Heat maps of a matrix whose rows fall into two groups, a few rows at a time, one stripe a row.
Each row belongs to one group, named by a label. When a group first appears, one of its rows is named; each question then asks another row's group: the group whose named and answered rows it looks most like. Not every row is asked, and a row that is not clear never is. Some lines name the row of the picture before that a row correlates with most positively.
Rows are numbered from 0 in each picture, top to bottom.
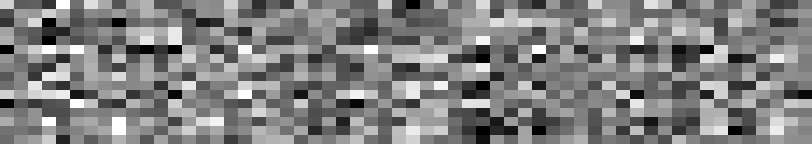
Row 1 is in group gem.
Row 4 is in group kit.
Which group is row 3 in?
kit
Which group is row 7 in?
kit
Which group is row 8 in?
gem
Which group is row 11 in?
kit
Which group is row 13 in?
gem
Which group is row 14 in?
gem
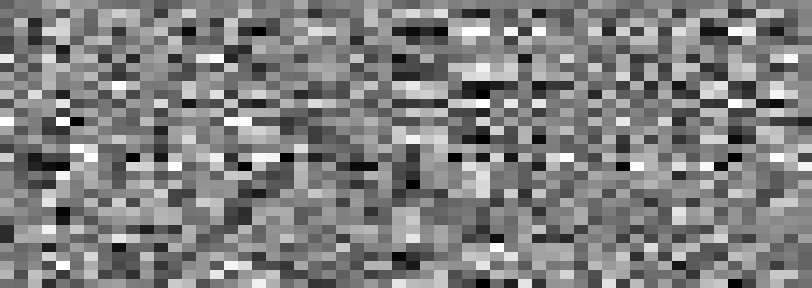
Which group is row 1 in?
gem
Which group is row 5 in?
kit
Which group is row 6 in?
gem
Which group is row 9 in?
gem
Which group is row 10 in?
gem
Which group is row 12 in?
gem
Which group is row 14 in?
gem
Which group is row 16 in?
kit
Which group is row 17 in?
gem
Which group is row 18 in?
kit
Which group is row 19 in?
kit
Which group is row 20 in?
kit
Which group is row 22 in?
gem
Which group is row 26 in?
gem
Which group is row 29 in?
kit
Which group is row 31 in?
gem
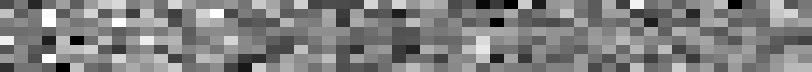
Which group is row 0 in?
gem
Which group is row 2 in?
gem
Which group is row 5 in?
kit
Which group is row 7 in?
kit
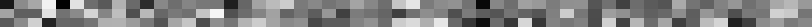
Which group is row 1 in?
gem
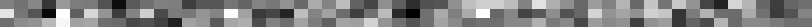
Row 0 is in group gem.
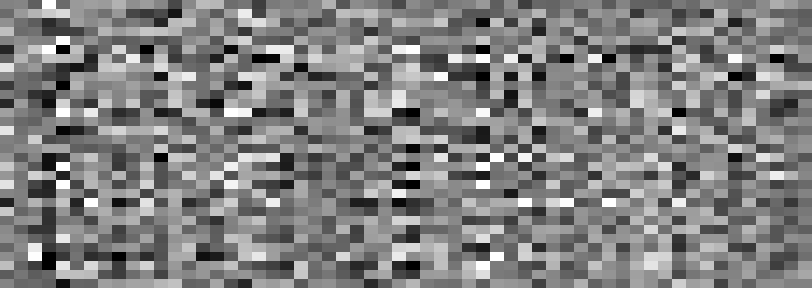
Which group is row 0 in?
gem
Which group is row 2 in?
gem
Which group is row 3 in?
kit
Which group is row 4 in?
kit
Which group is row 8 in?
gem
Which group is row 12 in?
kit
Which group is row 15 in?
gem
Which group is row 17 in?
gem
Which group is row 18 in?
kit
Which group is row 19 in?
gem
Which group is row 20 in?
kit
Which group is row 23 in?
kit
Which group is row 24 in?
gem
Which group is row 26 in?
kit
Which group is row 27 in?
gem
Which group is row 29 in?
kit
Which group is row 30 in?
kit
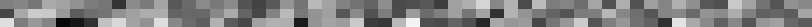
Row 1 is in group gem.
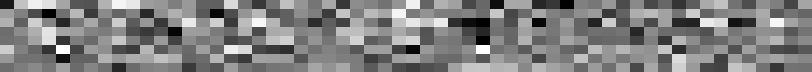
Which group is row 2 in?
gem
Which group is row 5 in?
kit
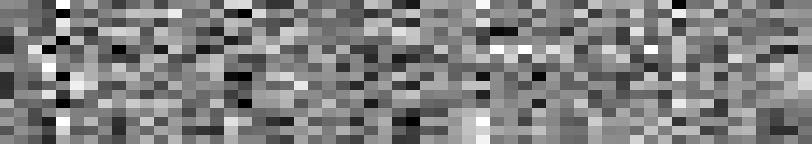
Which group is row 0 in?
kit
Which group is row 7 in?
gem
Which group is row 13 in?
kit
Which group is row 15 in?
kit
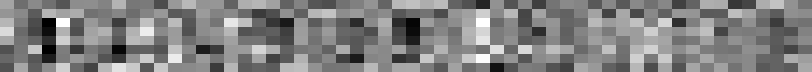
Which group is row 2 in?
kit
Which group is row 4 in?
kit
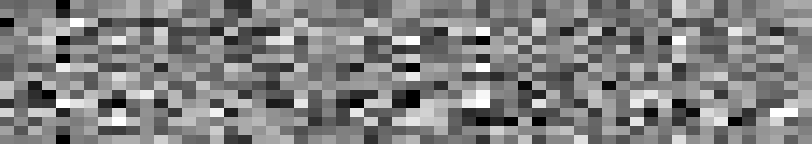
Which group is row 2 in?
kit
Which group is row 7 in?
kit
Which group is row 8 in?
gem
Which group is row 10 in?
kit
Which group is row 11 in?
kit
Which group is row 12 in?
gem
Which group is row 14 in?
gem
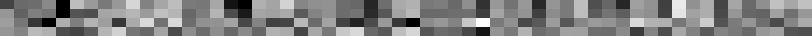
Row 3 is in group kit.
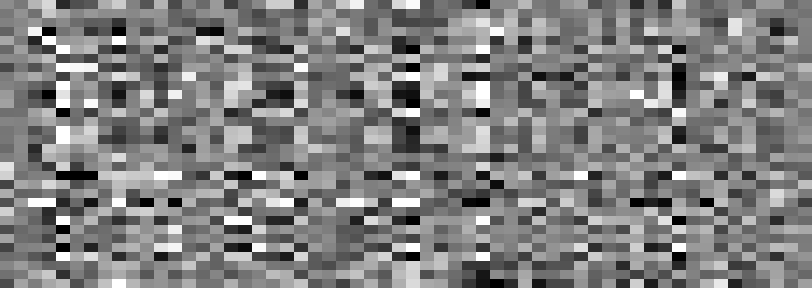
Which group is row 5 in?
kit
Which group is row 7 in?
kit
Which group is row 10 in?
kit
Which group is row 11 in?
kit
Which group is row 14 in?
kit
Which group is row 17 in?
gem
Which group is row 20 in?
gem
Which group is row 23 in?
kit
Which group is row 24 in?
kit
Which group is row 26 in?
kit
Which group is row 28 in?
kit
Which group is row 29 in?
gem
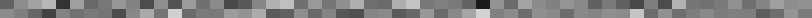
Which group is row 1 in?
kit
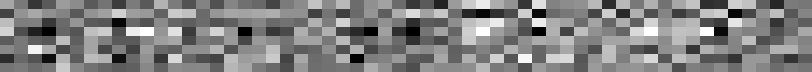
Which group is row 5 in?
gem
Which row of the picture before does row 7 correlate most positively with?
1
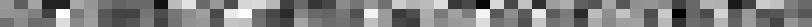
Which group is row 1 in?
kit
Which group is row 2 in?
kit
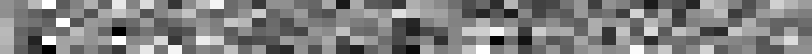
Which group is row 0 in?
gem
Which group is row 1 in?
gem
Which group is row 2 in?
kit
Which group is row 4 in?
gem
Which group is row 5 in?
kit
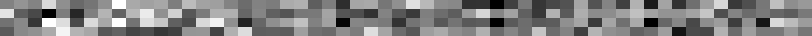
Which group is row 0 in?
gem
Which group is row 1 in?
kit
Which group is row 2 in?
gem
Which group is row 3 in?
kit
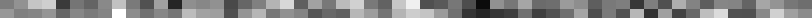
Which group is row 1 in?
gem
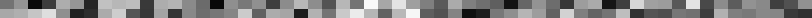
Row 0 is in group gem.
